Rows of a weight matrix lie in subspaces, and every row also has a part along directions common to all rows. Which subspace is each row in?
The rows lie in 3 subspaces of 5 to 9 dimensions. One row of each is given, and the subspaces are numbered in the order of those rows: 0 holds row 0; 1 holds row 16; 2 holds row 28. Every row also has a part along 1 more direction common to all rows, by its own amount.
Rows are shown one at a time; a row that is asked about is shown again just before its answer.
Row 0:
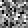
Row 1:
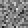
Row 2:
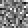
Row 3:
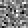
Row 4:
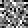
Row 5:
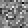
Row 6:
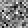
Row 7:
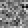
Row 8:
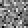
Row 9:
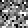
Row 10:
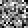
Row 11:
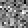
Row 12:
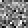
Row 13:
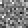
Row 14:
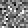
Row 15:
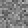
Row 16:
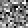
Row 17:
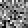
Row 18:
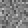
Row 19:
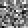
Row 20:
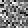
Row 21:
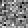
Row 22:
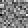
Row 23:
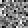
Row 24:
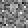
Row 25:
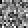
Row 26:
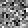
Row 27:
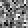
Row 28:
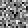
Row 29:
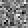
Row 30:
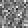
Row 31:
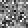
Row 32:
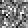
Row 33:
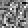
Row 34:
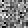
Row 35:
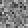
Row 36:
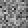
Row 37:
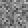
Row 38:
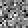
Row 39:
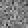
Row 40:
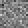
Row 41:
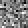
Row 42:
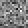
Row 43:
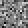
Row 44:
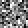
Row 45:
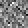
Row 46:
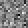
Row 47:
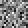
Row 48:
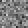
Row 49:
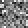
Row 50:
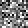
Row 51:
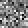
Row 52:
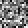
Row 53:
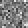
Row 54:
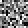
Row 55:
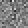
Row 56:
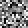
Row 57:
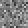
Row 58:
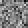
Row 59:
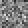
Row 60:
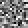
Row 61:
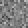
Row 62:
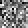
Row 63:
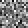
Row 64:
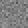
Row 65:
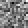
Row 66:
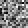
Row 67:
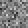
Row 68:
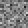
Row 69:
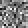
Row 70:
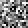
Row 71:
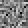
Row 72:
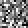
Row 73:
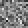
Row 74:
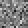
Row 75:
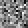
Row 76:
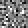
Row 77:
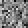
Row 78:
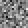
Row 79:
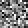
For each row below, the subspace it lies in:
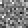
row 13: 2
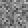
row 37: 0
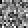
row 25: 2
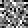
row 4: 1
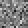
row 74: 0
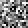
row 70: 1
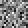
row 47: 2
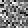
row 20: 1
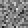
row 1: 0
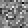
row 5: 2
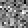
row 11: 0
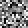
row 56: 1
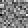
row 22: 1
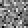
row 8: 0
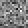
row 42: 1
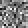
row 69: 2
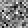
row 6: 1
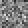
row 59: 0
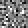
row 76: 0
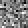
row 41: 0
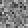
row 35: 1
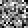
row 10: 2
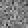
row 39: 2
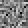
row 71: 1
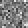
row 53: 0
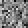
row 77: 0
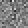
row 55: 2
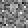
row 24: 1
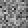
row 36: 2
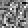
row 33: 1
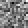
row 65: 1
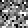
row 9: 1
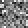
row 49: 1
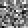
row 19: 0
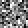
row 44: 1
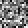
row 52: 2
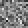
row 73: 0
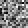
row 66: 2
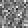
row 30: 0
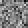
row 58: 0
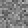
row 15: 2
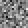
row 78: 2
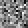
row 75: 0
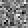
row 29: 0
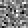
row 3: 0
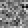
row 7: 2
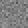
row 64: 1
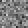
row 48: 2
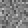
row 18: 2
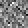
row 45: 1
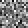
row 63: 2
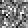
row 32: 0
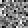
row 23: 2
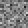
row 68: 1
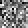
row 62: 2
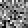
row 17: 2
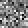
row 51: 2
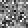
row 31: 2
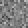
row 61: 2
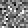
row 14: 0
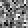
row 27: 0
